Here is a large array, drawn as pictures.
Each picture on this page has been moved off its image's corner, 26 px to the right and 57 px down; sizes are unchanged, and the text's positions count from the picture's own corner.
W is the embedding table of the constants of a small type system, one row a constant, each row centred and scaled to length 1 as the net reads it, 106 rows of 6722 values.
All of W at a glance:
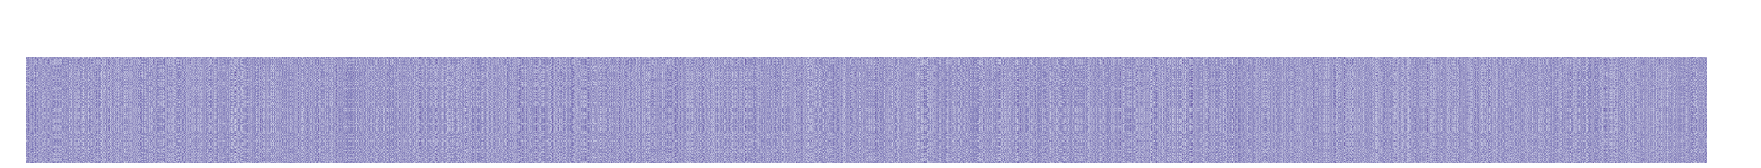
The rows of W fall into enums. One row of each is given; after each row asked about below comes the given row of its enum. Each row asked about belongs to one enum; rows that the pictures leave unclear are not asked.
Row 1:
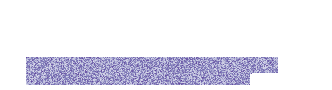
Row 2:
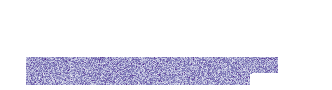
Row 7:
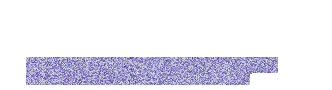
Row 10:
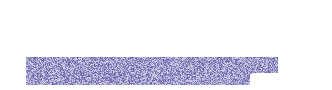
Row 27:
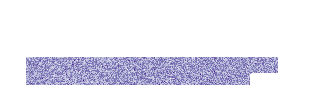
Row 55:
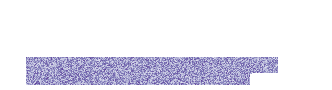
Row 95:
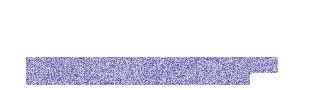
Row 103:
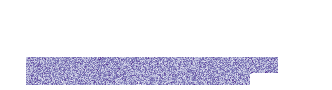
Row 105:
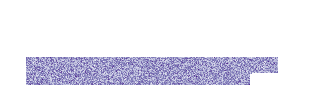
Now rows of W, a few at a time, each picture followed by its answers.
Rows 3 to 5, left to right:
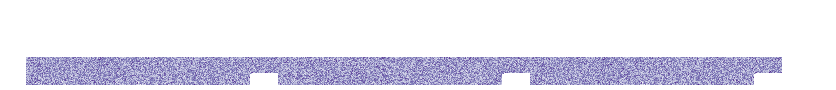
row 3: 103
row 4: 7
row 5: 103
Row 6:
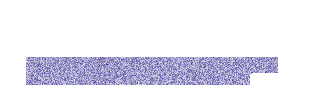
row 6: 103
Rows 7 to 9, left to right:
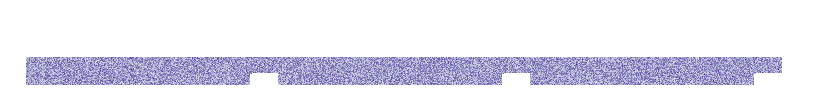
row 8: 1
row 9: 27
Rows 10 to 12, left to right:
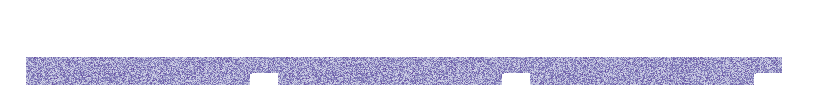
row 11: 10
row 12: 1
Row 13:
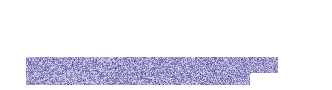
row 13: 27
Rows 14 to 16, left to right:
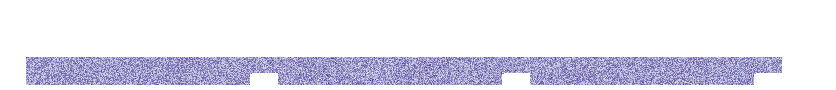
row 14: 1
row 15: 95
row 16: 55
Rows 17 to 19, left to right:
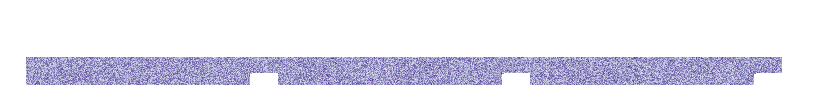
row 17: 55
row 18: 95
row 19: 7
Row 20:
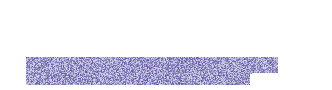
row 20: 1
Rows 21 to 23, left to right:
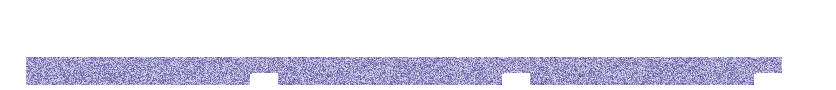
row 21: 10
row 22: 105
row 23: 105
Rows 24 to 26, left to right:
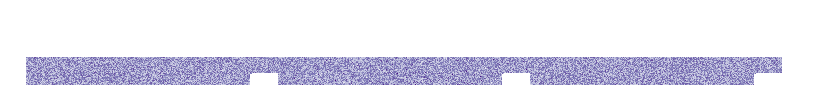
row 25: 27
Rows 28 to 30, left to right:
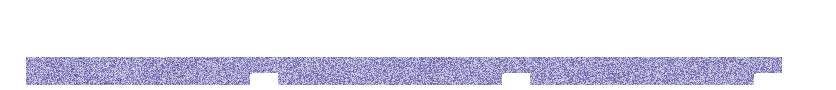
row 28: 95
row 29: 1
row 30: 10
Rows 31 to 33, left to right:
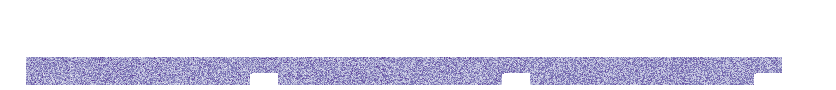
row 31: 2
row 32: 7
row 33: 1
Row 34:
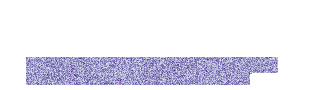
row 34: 95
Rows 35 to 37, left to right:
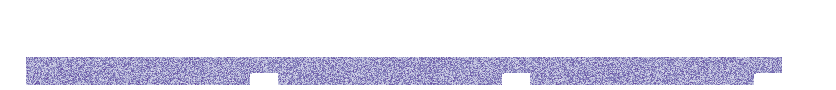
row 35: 55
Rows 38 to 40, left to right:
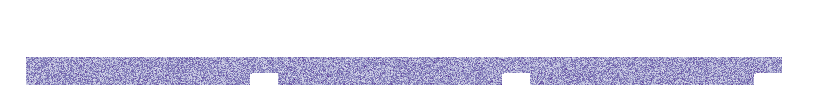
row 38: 1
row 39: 105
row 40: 55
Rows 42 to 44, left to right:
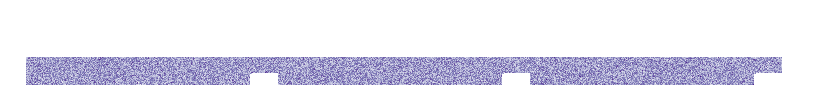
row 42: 103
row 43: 55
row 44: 105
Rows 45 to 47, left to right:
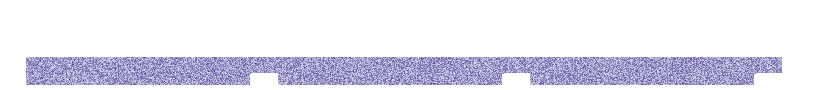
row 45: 27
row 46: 1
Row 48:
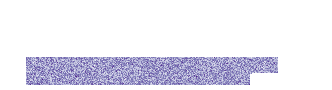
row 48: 105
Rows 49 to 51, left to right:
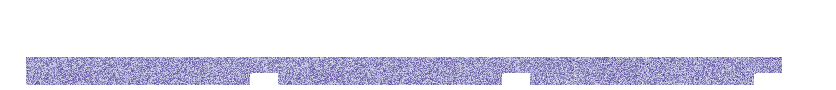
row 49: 55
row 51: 2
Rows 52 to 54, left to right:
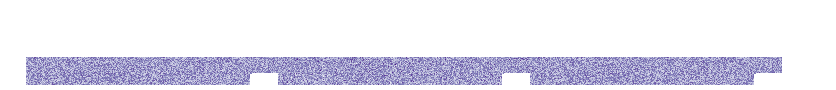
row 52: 10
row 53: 2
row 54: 10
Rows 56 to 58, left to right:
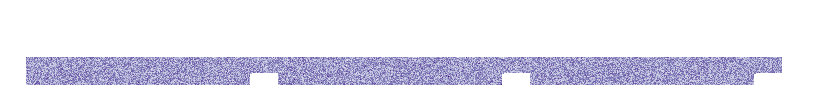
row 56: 55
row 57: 105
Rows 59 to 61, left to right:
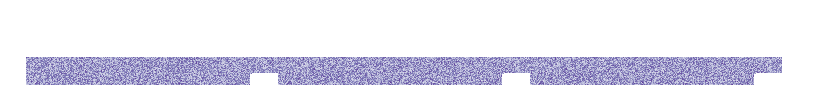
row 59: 1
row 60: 55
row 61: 55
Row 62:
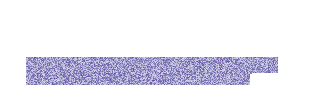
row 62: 10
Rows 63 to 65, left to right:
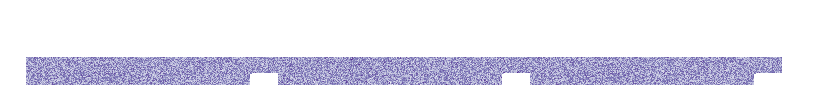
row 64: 103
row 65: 10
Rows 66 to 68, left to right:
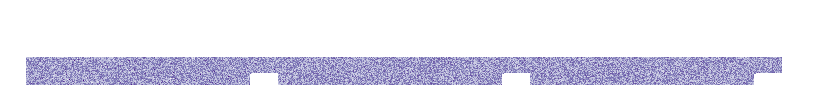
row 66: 27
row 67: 1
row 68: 10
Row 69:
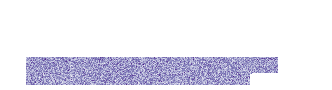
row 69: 2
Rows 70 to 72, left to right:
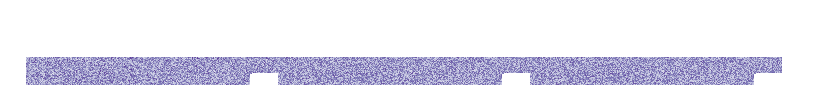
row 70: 7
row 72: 10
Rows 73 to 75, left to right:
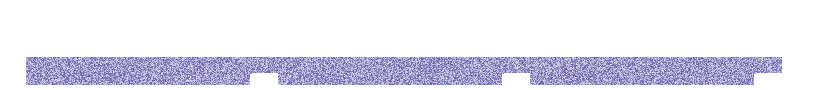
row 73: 10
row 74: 1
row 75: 55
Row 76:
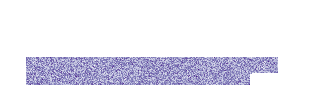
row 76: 105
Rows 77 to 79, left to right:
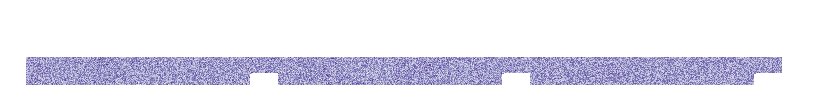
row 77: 103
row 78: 95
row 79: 10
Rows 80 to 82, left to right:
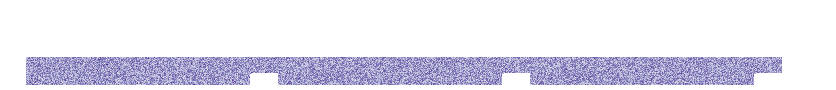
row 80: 103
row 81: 55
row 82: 55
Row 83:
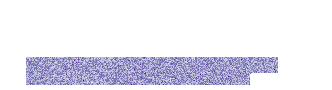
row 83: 27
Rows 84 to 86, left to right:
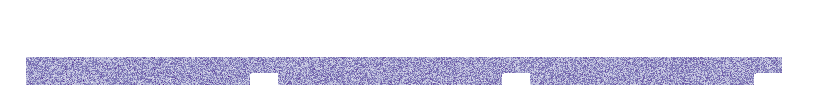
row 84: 27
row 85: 55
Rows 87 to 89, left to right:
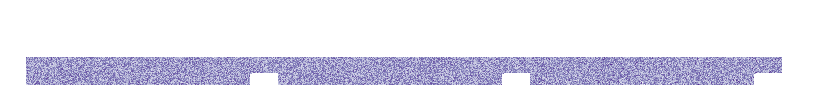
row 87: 55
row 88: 1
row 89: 103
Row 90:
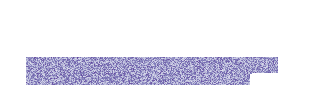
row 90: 10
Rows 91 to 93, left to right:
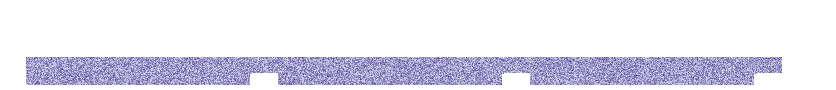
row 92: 105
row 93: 2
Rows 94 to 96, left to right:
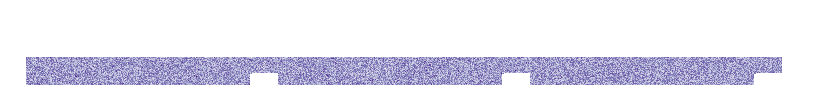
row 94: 105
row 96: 10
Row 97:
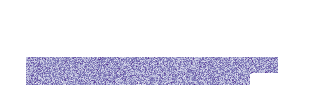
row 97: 103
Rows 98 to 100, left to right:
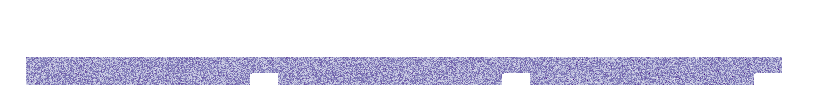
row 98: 1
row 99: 10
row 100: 27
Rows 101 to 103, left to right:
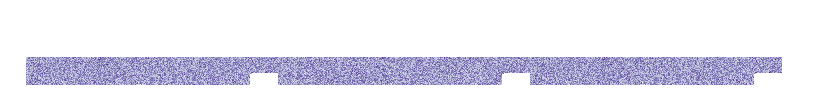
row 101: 103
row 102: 7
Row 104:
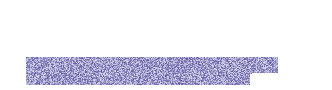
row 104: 1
